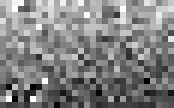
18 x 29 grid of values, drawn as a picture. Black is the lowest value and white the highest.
The ninth with the highest average is the top left. In the bottom left lies a patch that is rougher than the rest. There are no regular stripes. There is an overall slope up to the top.
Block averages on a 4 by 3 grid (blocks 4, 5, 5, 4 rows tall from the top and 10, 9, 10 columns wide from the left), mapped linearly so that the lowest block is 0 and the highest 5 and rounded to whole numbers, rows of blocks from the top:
5 4 5
4 3 3
2 2 1
1 0 0
